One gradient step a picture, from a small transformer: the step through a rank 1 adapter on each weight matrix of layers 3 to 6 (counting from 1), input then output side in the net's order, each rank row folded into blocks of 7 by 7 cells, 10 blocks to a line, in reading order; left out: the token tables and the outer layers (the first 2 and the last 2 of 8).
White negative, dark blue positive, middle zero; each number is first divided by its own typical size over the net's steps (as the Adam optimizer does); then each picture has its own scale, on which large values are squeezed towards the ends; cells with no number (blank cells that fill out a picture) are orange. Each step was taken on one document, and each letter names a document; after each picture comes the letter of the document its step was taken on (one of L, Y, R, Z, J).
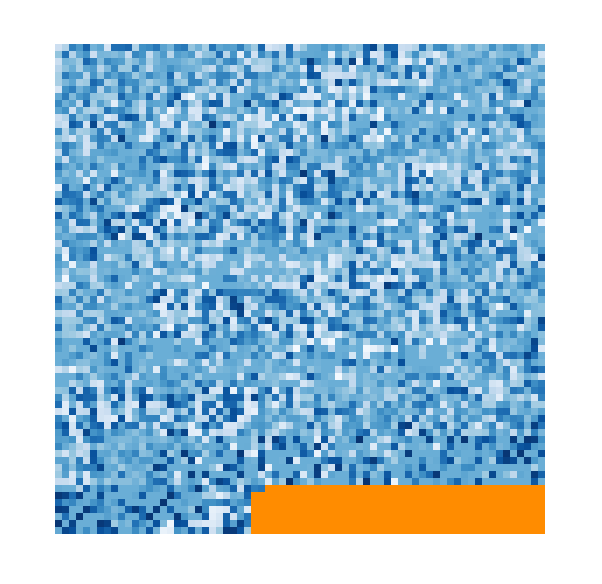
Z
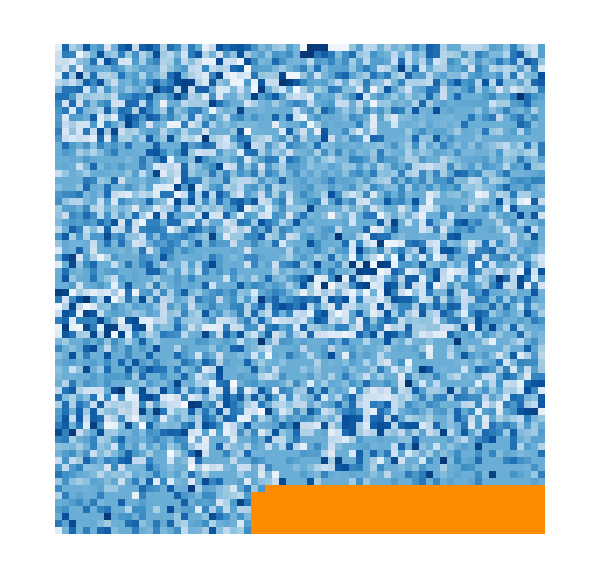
Z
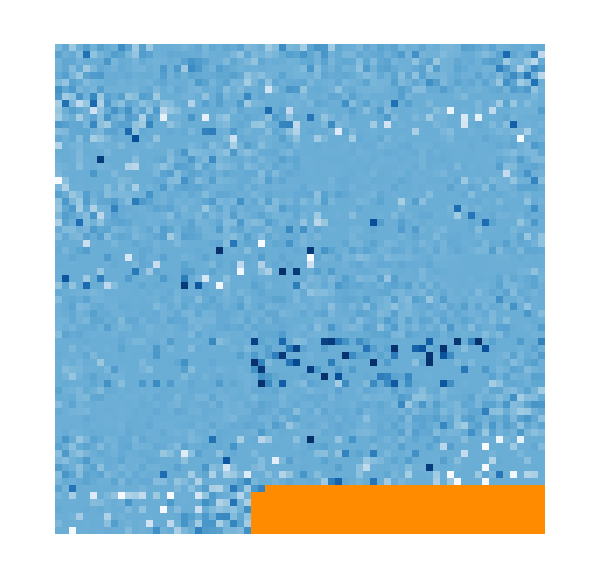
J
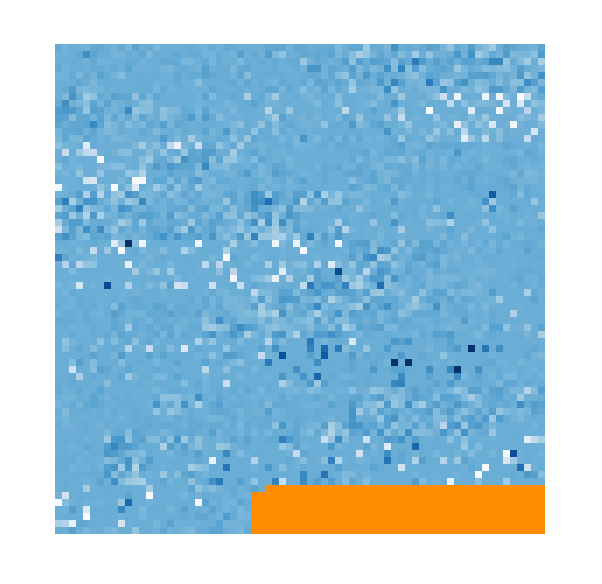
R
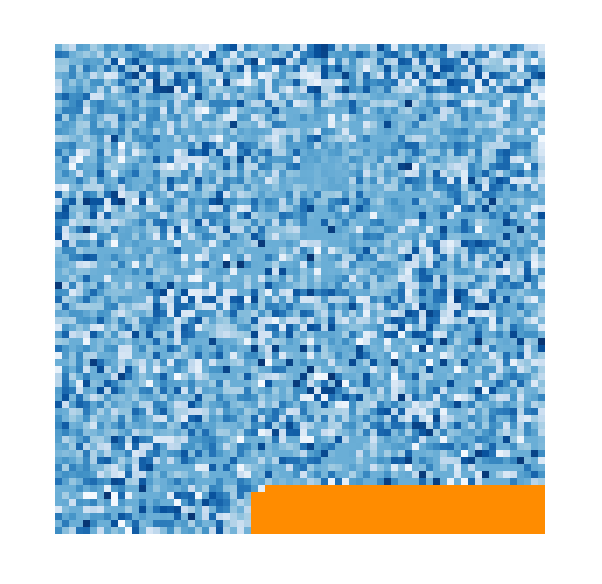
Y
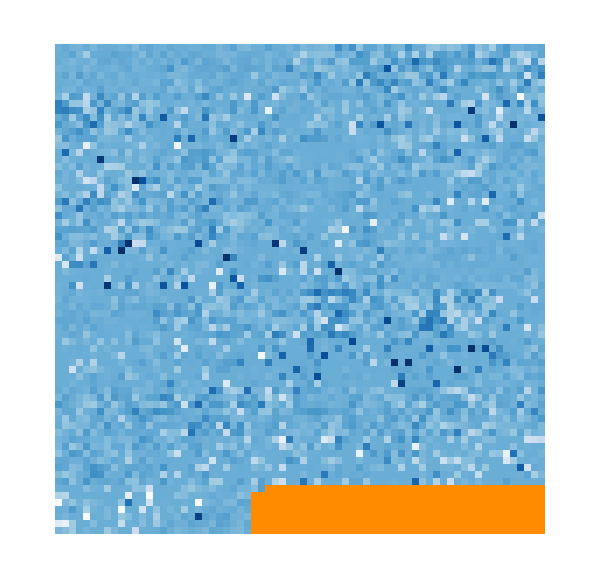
R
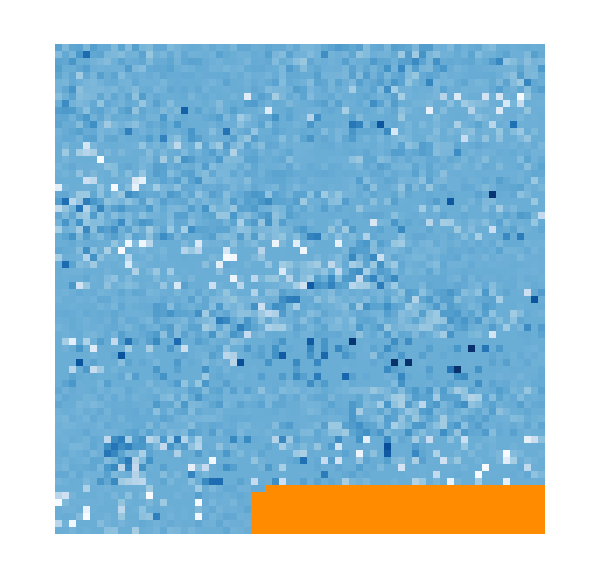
R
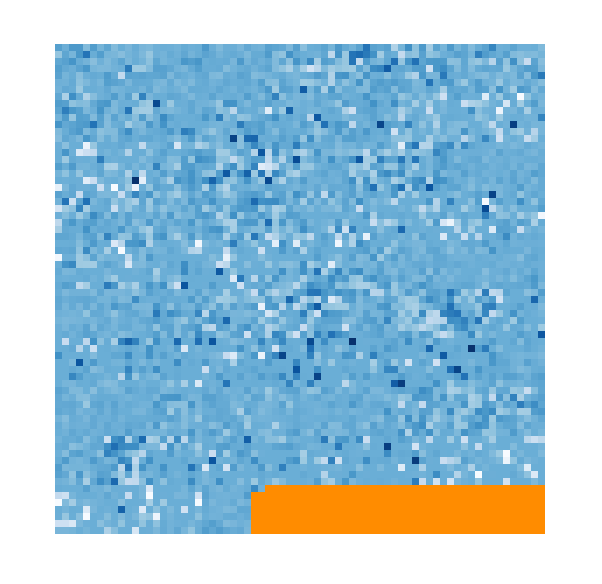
R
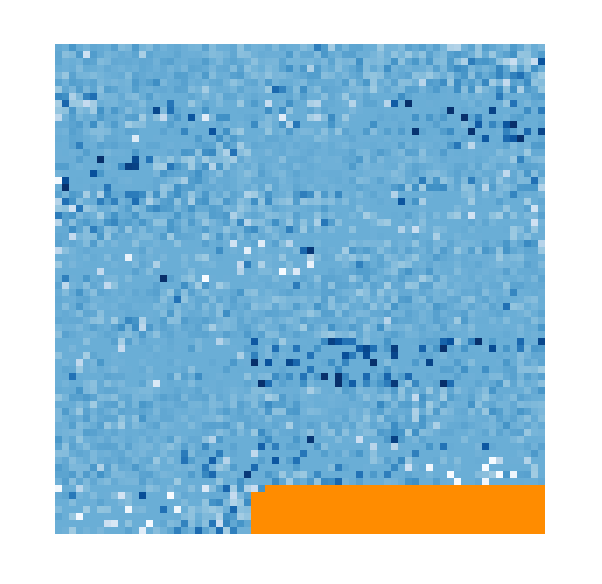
J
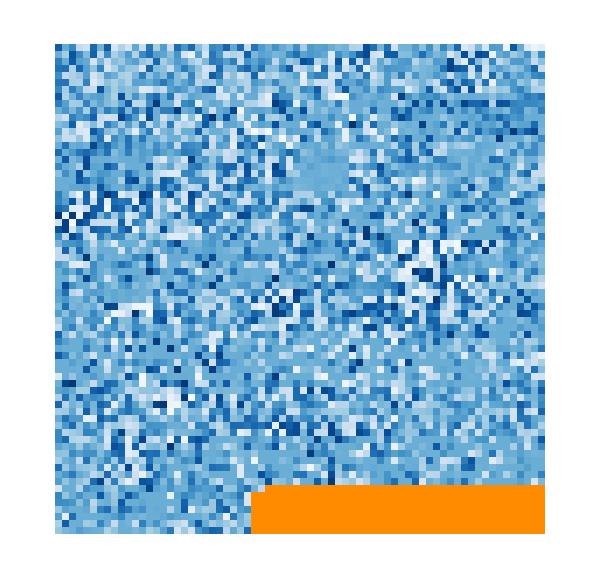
Y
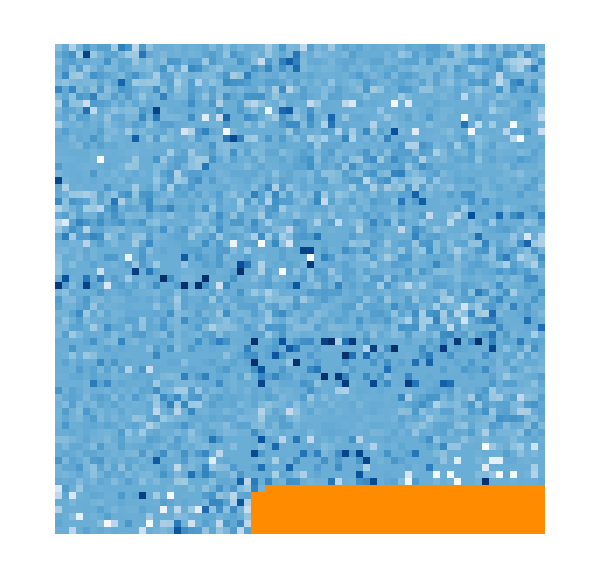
J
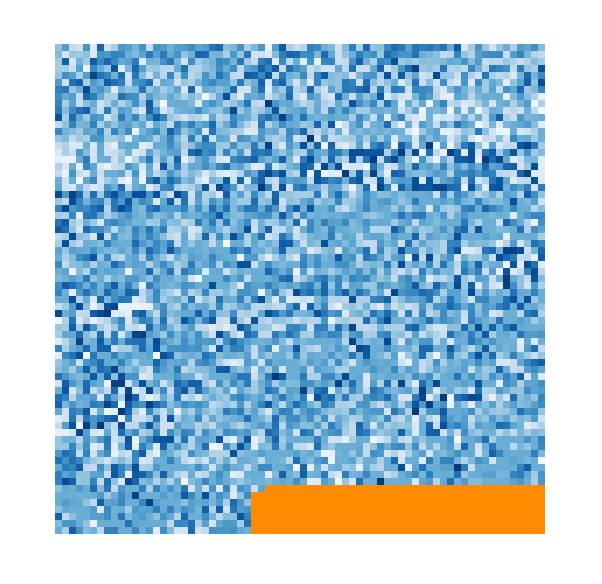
Y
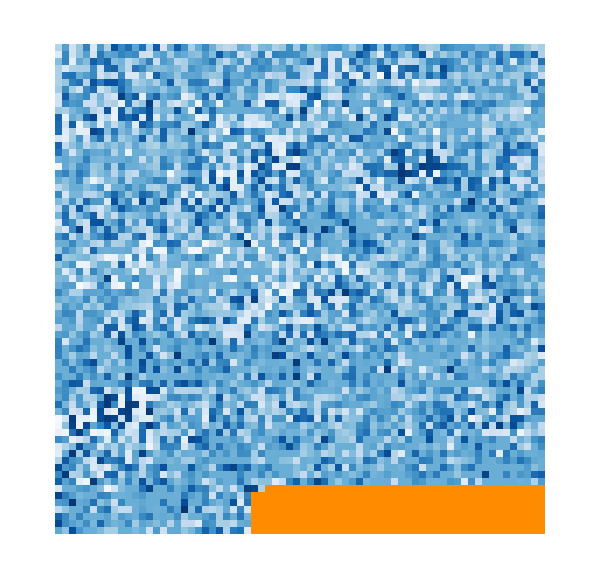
Y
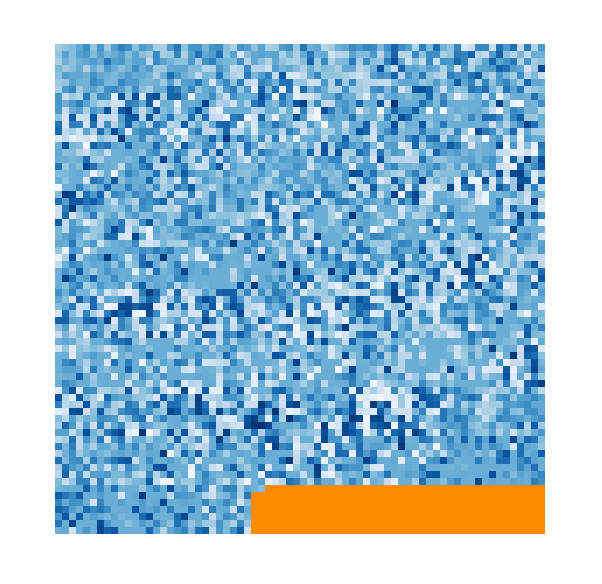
Z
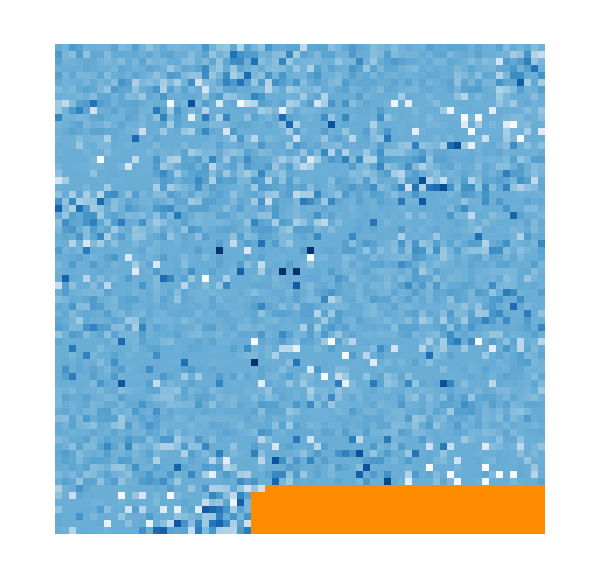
J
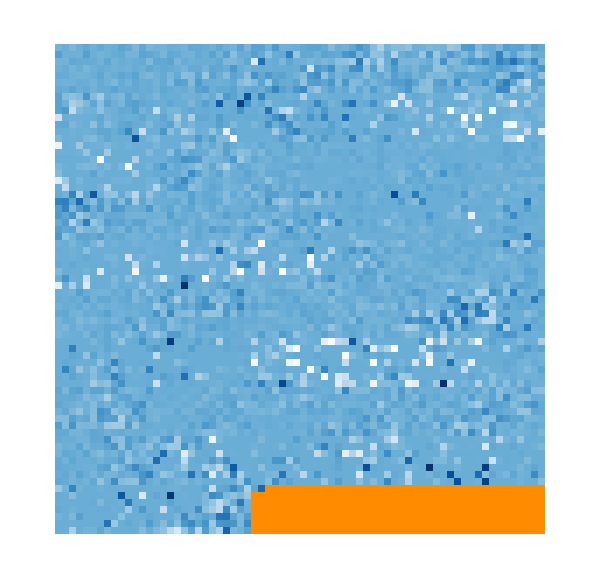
J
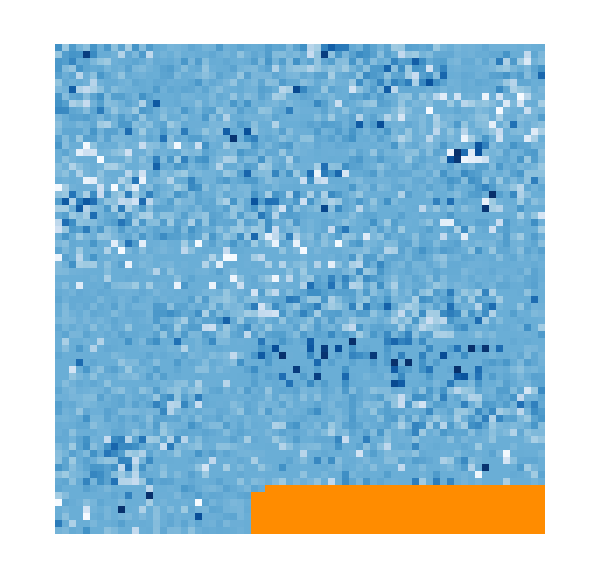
R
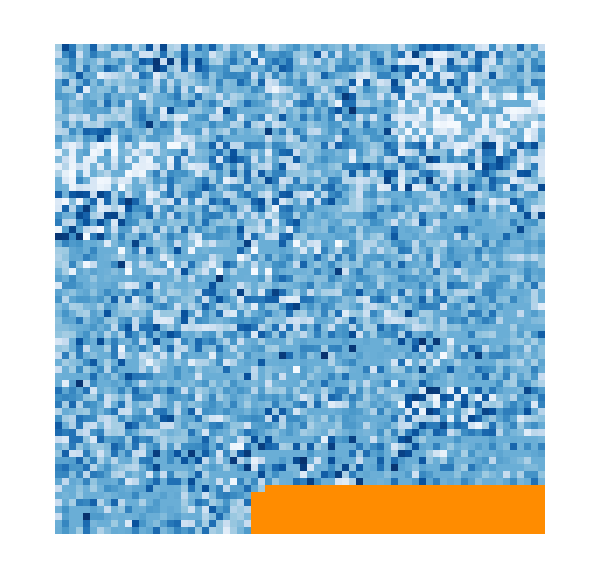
Y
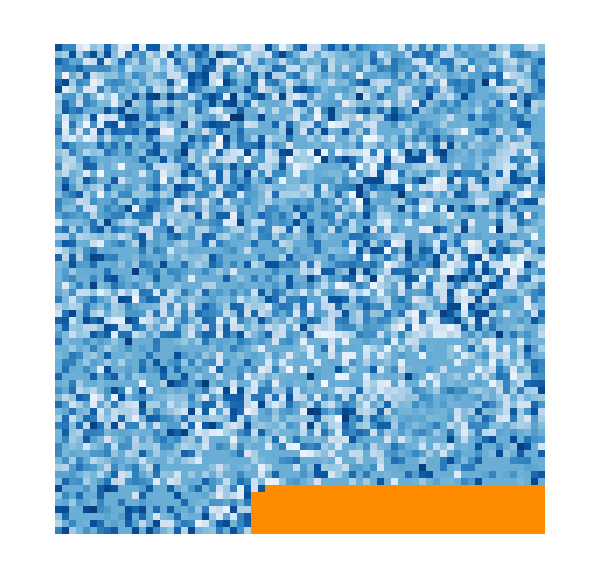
Z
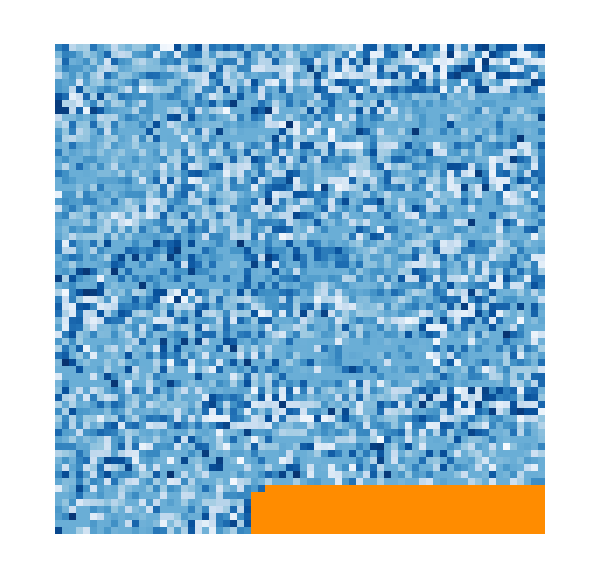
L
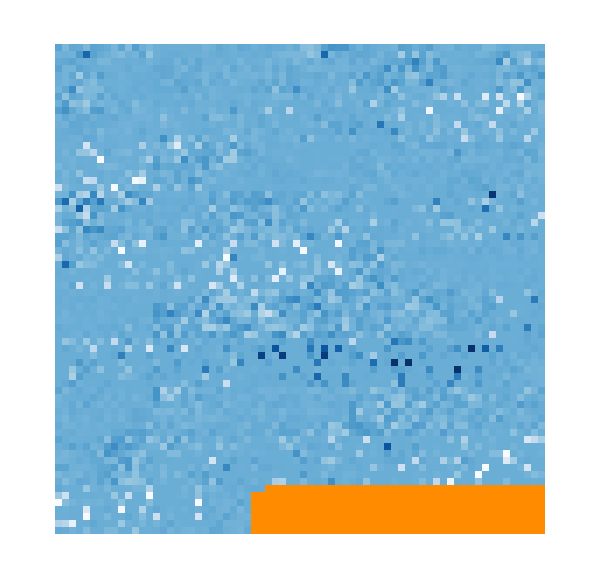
R
